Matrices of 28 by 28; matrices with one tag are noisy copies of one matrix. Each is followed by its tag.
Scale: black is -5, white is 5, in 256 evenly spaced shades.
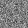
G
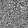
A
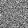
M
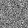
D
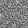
M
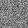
D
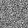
D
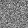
A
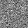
A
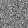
D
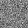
D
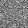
M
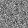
G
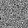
D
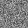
G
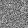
A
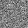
A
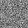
D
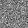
A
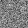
A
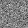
A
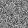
G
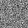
D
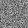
D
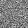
M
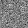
A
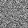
M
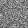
M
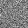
M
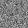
G
